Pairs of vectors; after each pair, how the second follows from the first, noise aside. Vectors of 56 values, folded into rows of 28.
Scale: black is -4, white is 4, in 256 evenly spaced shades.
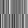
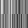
shuffled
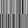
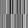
shuffled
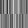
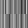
shuffled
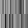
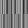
shuffled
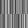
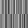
negated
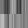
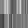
negated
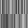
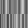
shuffled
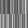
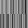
negated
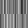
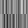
negated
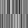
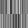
negated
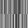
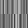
negated
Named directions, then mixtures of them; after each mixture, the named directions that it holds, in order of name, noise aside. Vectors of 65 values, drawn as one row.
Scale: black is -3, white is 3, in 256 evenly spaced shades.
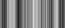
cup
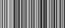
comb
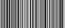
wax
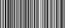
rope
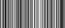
cup, rope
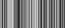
comb, cup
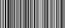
rope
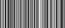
rope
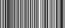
rope, wax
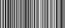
rope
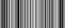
cup, wax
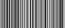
wax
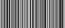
wax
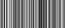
comb, rope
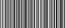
comb, rope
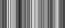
cup, wax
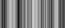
cup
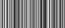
comb, wax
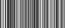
cup, rope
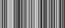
comb, cup
